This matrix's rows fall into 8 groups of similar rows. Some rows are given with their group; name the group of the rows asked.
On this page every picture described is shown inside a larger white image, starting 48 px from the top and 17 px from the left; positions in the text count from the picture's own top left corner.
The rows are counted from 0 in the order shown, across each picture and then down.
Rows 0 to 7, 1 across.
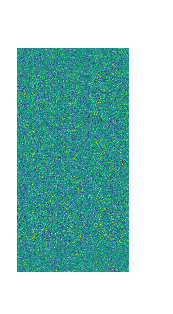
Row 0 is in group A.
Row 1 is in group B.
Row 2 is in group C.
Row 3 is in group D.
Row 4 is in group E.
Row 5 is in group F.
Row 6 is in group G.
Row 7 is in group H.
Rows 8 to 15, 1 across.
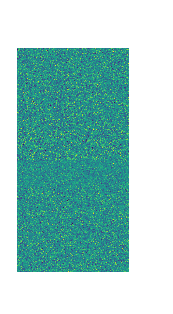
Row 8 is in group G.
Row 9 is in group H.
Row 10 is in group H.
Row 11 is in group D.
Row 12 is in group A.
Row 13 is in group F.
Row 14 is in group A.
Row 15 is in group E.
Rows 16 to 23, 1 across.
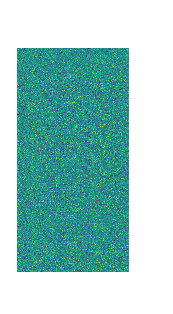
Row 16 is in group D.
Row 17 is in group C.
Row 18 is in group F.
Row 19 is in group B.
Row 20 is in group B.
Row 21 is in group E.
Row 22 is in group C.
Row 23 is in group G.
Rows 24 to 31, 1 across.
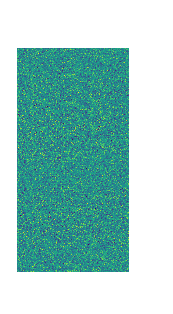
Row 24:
C
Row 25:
B
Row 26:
B
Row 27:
D
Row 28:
E
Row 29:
E
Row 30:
H
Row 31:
D
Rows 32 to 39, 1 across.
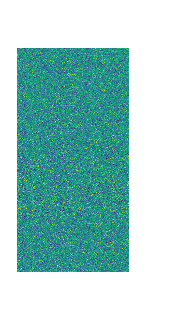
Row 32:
C
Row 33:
B
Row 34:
E
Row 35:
A
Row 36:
H
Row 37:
G
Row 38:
A
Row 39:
E
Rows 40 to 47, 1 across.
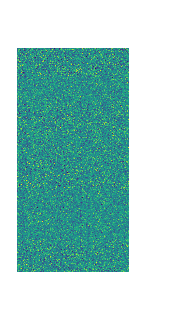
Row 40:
E
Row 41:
G
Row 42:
G
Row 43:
G
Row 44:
H
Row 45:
F
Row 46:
F
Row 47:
H
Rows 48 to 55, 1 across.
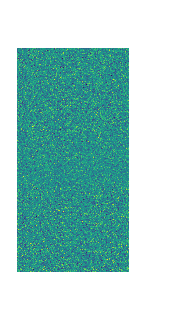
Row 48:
B
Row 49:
A
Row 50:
D
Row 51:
F
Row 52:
H
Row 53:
A
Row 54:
A
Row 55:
A
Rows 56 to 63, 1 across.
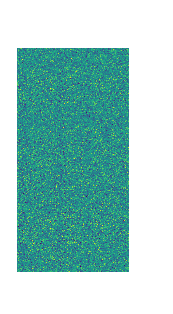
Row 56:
D
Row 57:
C
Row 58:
A
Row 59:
G
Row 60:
H
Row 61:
E
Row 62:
C
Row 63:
F
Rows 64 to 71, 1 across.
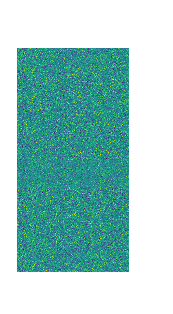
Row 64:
D
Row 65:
G
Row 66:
H
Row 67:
E
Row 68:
F
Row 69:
B
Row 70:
B
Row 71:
D
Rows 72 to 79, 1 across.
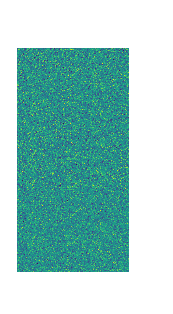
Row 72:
E
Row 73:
C
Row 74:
B
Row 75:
D
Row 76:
D
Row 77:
E
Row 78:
D
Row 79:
F
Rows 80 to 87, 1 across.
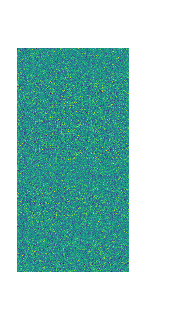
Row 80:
A
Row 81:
C
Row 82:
E
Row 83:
E
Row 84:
C
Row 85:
H
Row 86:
F
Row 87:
B
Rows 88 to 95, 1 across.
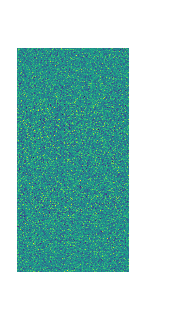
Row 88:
E
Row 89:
B
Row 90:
H
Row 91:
H
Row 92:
G
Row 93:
E
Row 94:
C
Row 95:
C
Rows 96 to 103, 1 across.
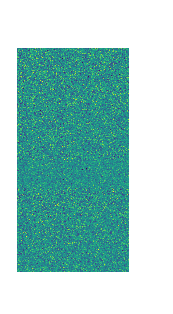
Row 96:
B
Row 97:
D
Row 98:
G
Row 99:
C
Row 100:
F
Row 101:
G
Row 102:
H
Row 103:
F
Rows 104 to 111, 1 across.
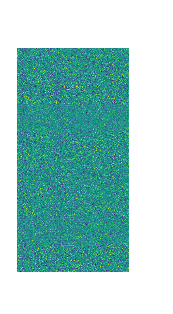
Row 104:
A
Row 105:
H
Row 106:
F
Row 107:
H
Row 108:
A
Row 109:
H
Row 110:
E
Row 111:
E
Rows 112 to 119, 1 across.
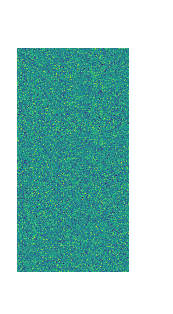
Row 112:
B
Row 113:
C
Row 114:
B
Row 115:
C
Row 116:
A
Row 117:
F
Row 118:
D
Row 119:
E
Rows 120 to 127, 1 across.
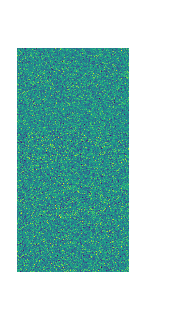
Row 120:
A
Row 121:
H
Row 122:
B
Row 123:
F
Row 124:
A
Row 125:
B
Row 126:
A
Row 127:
A
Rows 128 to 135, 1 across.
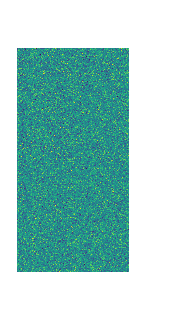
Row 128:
A
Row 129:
G
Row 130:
F
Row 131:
H
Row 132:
E
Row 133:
G
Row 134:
D
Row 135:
B
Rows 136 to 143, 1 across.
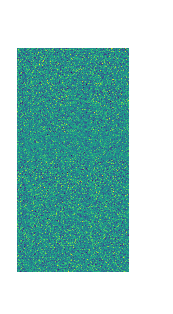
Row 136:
E
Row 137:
A
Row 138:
A
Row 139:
B
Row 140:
E
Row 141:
G
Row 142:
B
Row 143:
E
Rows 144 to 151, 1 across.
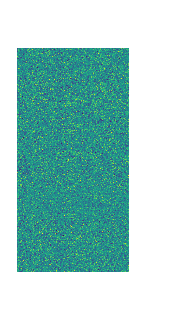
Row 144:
F
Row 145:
D
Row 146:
C
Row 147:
E
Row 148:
G
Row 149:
C
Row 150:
E
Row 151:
H
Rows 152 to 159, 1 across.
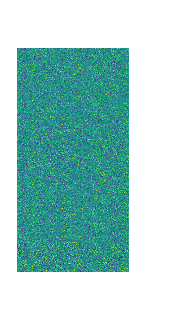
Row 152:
G
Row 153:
E
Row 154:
C
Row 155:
A
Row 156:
F
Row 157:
C
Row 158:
C
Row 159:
G
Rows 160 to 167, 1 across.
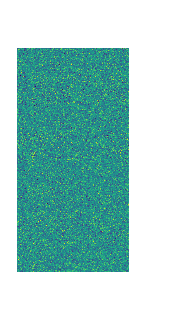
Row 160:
E
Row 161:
G
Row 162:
B
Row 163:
D
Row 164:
F
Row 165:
F
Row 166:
C
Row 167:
D
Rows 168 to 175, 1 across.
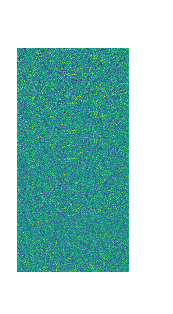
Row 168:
C
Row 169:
D
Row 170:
C
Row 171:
C
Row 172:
F
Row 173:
E
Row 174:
H
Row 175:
B
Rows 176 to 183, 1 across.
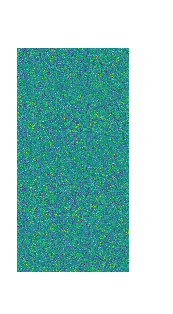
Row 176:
A
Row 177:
G
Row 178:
D
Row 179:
H
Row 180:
A
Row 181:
D
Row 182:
F
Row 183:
B
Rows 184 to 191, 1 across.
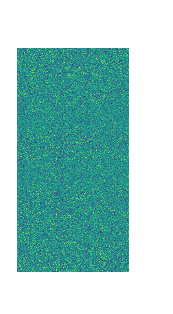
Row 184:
D
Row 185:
B
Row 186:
F
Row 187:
H
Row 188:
F
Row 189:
H
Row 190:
C
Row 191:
B
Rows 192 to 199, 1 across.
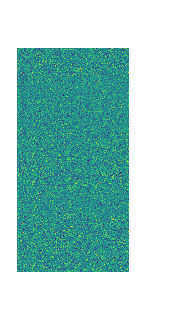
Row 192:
E
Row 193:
F
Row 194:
A
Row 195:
D
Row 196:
D
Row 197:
C
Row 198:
G
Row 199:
D
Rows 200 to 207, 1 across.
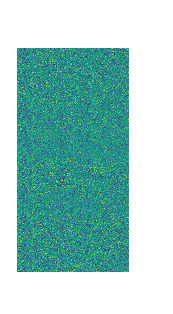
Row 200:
E
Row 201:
B
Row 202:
G
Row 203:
G
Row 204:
C
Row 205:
F
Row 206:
G
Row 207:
E
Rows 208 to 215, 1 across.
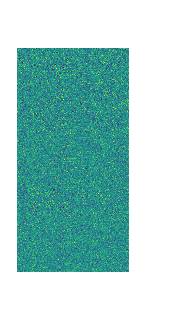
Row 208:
B
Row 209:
A
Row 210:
A
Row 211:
C
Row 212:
E
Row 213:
F
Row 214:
C
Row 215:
D
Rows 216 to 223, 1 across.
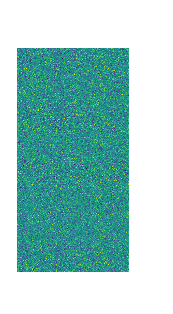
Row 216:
H
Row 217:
B
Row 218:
H
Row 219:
C
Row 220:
E
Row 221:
A
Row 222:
F
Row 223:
H
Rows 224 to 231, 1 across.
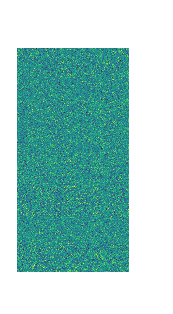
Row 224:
A
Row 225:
A
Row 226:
F
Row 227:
F
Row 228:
C
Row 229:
H
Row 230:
E
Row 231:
D
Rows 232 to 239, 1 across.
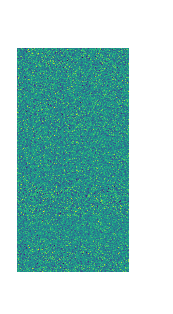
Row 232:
F
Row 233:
G
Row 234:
H
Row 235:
H
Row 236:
H
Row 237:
D
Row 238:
F
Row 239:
F
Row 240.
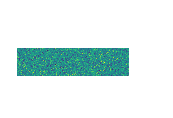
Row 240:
B
